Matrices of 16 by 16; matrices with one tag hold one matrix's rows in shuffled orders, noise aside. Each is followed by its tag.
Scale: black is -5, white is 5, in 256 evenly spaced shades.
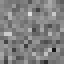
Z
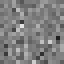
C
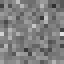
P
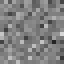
P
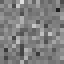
C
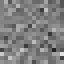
P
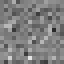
Z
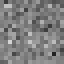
Z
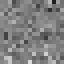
Z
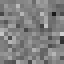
P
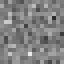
Z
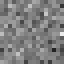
P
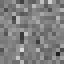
C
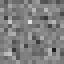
Z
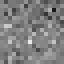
Z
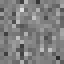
C
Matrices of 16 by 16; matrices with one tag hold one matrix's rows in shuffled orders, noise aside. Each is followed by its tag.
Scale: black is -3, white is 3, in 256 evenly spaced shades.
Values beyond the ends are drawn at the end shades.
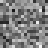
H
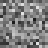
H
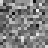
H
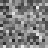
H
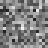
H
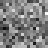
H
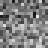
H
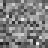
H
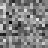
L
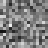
L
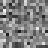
L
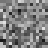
L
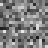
H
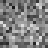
H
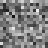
H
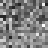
L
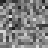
L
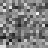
L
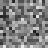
H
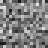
L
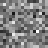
H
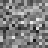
H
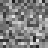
H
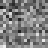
L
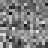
L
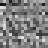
L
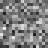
H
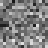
H
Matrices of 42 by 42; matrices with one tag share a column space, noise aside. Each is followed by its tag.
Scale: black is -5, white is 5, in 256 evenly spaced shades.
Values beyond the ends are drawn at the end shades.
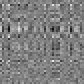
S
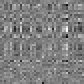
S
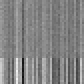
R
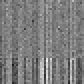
R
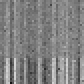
R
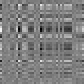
S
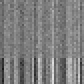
R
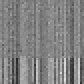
R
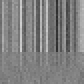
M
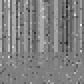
M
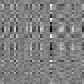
S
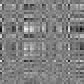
S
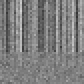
M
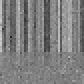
M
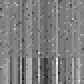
R
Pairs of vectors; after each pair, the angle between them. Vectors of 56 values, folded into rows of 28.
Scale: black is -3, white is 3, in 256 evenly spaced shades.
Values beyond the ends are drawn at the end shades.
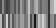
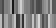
orthogonal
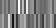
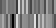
partly aligned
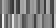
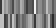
partly aligned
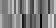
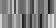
nearly parallel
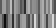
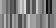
partly opposed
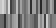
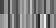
partly opposed
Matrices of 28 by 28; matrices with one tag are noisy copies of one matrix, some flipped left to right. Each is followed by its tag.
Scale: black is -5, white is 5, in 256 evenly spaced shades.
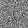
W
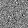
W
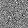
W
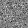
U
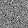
W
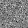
U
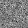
U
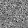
U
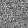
U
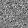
U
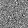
W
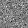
U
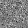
U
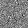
W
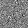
W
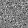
U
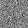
W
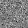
U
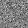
U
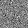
W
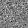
U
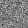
U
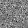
U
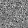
U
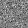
U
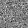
U
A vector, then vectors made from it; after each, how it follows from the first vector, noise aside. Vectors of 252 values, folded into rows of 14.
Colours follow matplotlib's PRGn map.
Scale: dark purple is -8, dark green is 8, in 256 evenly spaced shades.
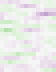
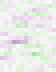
wrapped around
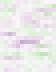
wrapped around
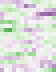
scaled up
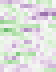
scaled up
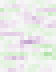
wrapped around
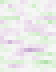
wrapped around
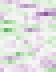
scaled up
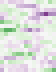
scaled up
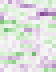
scaled up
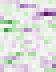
scaled up
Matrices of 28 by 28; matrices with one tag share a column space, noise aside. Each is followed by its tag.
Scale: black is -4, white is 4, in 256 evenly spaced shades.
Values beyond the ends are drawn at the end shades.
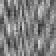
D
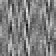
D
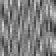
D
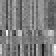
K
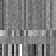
K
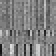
K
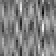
D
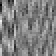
D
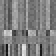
K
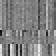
K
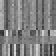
K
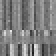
K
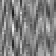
D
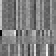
K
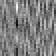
D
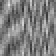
D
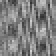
D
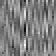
D
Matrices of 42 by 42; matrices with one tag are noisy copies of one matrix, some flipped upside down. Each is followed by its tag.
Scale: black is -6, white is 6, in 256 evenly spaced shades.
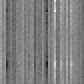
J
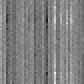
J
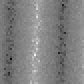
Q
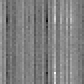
J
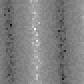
Q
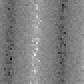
Q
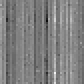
J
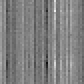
J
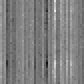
J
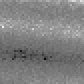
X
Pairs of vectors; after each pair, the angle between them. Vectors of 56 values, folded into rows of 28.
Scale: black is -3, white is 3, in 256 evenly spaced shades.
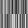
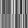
orthogonal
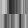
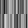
partly opposed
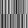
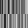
partly aligned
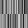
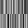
nearly parallel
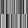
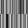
nearly parallel
